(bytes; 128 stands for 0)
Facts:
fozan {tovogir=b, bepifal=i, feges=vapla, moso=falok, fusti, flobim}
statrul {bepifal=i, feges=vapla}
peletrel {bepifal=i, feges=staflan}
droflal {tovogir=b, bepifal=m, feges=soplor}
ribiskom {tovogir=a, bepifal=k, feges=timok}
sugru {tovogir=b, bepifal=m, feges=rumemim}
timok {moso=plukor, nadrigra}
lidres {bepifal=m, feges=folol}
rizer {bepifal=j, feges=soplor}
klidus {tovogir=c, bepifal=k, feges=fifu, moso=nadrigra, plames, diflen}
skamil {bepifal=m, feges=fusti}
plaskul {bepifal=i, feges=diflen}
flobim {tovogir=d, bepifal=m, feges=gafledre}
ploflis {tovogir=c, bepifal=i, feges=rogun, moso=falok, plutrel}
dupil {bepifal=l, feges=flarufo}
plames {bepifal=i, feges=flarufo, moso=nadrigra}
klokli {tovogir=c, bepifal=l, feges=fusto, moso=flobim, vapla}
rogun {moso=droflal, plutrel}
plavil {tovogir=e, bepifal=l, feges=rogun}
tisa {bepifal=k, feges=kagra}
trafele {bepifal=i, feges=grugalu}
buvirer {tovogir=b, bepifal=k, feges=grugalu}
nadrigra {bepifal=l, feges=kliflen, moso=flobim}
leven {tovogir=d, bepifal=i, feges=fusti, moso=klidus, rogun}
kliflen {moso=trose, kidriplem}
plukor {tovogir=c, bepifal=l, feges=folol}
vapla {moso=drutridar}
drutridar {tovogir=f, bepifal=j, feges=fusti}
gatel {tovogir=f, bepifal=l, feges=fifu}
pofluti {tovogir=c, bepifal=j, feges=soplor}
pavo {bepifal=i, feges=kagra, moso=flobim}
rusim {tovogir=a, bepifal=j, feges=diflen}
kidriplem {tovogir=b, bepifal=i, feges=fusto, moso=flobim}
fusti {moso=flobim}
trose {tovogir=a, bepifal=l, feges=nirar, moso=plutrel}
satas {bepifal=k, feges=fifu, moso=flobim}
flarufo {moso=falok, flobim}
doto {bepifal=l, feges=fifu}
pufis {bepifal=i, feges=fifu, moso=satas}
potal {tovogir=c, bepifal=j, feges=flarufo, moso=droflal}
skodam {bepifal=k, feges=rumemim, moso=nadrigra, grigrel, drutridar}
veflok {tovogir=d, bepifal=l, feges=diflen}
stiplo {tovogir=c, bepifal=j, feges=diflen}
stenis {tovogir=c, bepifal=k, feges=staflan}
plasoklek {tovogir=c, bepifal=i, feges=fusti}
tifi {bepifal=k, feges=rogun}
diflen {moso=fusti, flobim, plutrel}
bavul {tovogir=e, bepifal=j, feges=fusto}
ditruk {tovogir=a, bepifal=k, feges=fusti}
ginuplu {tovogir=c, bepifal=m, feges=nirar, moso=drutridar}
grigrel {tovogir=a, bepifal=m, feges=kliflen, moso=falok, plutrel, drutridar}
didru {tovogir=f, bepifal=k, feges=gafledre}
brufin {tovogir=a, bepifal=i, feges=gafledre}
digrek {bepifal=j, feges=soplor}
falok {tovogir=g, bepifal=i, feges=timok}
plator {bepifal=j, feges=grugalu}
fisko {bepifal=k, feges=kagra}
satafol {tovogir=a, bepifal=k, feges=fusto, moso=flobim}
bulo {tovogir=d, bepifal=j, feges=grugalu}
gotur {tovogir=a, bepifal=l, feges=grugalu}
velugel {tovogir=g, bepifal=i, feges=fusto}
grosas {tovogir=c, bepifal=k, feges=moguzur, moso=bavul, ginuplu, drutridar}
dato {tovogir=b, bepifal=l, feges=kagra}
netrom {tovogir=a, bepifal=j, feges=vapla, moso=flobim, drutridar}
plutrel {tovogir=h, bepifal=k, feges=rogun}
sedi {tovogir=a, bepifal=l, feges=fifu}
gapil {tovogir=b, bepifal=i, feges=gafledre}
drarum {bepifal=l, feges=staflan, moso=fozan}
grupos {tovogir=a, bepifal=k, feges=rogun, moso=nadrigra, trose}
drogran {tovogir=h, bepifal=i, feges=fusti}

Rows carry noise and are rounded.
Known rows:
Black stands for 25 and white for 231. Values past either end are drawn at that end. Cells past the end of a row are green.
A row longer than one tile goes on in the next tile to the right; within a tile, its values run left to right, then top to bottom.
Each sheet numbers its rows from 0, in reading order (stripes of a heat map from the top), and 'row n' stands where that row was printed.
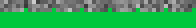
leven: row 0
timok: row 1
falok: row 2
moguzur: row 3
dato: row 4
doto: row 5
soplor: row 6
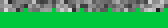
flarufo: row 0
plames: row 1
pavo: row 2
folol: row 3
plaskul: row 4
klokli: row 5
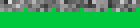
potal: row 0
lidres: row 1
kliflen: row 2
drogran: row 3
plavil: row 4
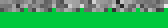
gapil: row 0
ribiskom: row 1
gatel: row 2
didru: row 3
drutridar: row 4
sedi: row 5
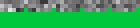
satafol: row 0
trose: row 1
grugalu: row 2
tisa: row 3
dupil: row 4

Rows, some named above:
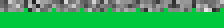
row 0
plutrel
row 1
drutridar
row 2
potal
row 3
plavil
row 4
bulo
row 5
grupos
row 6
drogran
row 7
satafol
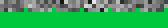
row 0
ditruk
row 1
skodam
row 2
plasoklek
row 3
ginuplu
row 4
diflen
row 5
fifu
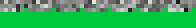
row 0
flobim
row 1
ploflis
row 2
dato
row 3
plukor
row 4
klokli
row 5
bavul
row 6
satas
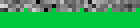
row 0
grigrel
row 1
fusti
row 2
drarum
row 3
drutridar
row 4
skamil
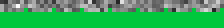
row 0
klidus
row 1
skodam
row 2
gotur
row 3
nadrigra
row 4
stenis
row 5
rusim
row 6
grupos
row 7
klokli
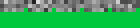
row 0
veflok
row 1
grosas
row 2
pufis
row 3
buvirer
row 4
rogun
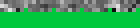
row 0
netrom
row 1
skamil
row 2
lidres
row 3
brufin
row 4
vapla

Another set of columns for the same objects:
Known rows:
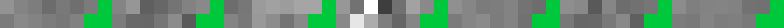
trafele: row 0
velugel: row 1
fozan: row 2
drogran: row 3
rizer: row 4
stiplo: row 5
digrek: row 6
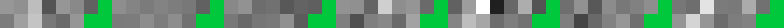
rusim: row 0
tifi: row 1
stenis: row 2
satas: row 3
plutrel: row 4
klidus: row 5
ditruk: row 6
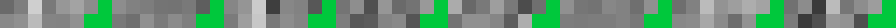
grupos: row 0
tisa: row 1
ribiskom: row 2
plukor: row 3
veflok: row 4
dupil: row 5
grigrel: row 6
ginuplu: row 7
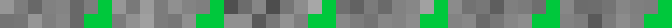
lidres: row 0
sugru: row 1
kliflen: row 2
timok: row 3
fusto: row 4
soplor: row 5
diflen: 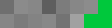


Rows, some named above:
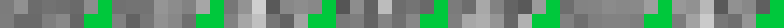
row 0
potal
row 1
drarum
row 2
trose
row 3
flobim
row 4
leven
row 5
plames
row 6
rusim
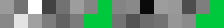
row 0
drogran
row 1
gatel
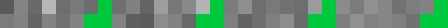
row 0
flobim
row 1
ploflis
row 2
potal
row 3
skamil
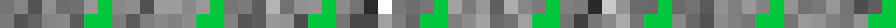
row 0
plukor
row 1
pufis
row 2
grosas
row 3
bavul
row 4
sedi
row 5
didru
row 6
vapla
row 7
bulo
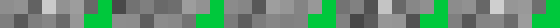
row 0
satas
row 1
fusti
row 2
pufis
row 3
grosas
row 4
satas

